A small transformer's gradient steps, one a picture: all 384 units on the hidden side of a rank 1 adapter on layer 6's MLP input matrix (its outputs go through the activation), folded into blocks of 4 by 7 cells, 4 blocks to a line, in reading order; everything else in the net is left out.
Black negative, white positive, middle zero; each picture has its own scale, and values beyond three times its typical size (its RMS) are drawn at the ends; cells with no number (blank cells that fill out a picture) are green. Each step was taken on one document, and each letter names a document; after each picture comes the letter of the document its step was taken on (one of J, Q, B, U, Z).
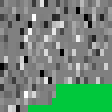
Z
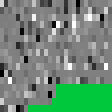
Z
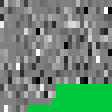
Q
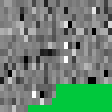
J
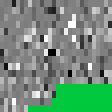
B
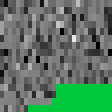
Q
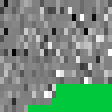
B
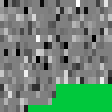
Q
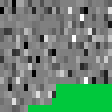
B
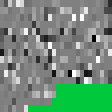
B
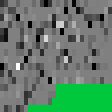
Z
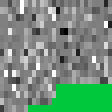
J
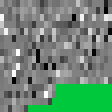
Q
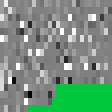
Z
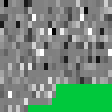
Q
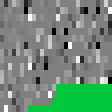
Q
